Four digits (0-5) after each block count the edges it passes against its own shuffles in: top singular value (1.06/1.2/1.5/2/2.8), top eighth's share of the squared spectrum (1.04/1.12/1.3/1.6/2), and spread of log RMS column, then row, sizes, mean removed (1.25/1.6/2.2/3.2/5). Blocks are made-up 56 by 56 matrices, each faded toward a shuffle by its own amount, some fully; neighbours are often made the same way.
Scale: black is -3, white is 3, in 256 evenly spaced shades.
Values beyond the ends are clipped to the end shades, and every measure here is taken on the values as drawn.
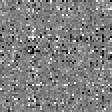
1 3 2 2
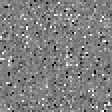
0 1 0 0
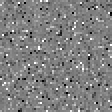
0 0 0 0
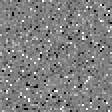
0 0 0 0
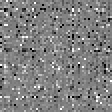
3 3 2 2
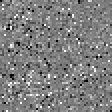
2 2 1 1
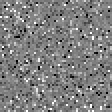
0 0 0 0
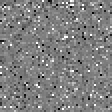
2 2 1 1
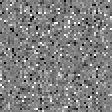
2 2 0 0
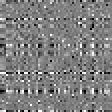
5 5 3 3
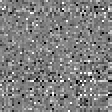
4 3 1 2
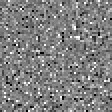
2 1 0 0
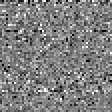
1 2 0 2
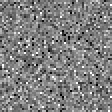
0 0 0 0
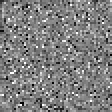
0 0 0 0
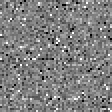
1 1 0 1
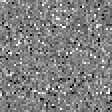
1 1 0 1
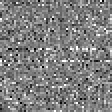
2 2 0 2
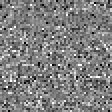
1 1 0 2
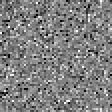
2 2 0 1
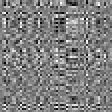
5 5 4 3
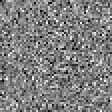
2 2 0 0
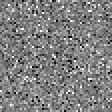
0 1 0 0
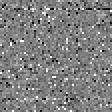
2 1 0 1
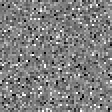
0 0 0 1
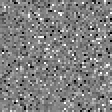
1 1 0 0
